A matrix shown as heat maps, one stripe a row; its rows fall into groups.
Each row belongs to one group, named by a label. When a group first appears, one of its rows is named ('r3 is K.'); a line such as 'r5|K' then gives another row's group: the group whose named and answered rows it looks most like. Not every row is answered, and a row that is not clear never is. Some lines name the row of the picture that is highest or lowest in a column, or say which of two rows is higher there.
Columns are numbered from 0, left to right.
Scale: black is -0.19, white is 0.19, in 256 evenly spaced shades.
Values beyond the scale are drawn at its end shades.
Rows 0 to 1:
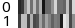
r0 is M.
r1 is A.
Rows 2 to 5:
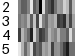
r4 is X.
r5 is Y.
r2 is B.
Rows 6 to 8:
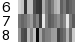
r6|Y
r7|B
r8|M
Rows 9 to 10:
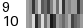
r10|X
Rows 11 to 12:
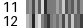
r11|M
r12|Y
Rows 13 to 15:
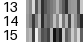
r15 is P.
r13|A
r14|Y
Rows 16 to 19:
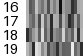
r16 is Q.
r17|M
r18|M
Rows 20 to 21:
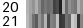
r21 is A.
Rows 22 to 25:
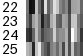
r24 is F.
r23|F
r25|Y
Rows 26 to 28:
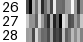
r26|F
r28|P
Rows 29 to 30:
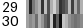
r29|Q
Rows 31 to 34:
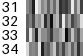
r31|P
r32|M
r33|A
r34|Y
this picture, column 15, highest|31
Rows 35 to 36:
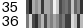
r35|F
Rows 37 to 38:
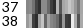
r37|X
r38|A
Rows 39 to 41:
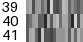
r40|M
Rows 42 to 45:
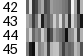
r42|A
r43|Y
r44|A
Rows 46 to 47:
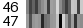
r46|A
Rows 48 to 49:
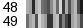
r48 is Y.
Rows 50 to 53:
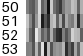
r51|Y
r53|M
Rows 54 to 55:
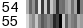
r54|B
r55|P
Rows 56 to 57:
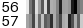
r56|Q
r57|M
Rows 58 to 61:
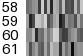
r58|M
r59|Q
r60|A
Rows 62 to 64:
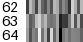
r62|A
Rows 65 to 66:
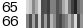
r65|Y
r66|B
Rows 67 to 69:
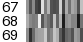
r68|Y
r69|Q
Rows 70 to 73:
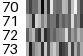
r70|B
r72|X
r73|Q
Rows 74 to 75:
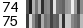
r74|F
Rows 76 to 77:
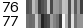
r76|F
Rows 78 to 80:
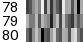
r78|M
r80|F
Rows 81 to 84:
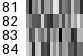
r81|F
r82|X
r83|Q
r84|Y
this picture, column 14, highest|83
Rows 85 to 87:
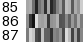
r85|X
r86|Q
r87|X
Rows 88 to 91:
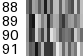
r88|M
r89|Q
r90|Q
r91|X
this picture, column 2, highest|88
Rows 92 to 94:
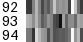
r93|P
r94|P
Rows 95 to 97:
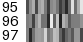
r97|Q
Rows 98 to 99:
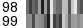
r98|B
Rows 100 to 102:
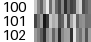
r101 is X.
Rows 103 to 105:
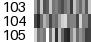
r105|B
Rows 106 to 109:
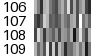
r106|Y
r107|F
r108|A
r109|B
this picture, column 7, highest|108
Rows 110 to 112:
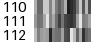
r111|P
